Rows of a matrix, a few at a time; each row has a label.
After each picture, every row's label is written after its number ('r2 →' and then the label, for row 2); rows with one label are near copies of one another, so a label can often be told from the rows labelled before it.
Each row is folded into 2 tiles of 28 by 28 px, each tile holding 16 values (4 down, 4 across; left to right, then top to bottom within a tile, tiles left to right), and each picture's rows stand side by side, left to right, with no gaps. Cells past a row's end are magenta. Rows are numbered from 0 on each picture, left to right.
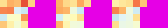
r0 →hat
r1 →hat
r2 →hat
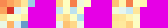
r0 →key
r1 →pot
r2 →pot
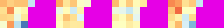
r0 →key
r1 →pot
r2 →pot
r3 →key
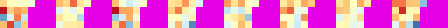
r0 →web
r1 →pot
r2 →web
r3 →key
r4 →pot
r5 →hat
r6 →hat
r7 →key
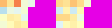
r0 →pot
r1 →pot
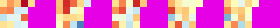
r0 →hat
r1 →key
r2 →hat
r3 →web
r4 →web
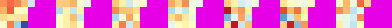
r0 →key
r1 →pot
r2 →web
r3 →pot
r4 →web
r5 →web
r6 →hat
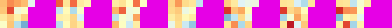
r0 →key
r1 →pot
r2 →hat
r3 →key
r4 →web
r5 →web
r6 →web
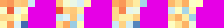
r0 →key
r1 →web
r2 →key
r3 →pot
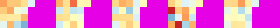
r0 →key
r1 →pot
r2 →pot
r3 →web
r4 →pot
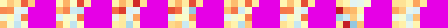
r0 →hat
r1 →hat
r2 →hat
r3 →hat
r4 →hat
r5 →hat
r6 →web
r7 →hat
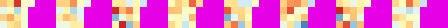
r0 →pot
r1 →pot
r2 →web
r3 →hat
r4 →web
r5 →key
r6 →web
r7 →pot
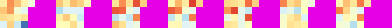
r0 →key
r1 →pot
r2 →hat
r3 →hat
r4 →hat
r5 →pot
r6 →hat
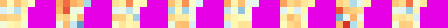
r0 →pot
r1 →key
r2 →pot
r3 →pot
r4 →pot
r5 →pot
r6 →web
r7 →pot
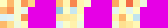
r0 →hat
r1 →pot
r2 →pot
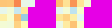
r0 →pot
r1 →pot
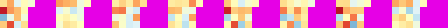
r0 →web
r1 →pot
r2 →hat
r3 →hat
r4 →web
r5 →web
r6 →web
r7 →pot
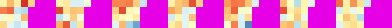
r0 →hat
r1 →web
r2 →key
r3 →hat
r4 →key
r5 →web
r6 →pot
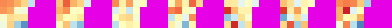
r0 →key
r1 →key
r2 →pot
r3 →hat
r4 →web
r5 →web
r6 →key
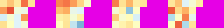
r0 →hat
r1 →key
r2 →pot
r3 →web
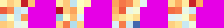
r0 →hat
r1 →web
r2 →key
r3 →hat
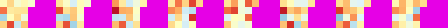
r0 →web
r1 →web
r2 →web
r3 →hat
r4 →hat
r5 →web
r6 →web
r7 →hat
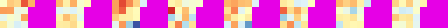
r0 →hat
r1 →pot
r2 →key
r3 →web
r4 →key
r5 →web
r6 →pot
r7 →pot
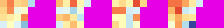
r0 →key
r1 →pot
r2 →hat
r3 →key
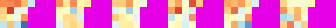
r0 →key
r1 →pot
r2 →pot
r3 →hat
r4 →key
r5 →web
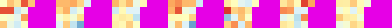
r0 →hat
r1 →key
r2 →pot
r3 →key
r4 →web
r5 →hat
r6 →pot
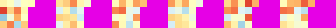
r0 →web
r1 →pot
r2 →hat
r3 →pot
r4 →hat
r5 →hat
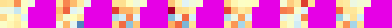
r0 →pot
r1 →key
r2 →web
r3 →web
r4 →web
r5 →hat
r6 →web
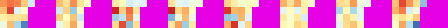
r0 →key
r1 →pot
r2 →web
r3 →web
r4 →web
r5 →pot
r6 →pot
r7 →key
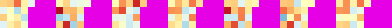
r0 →pot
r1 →web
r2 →hat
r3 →hat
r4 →web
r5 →web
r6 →hat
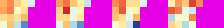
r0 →key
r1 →key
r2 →key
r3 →hat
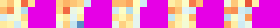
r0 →hat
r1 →key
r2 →pot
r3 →hat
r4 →hat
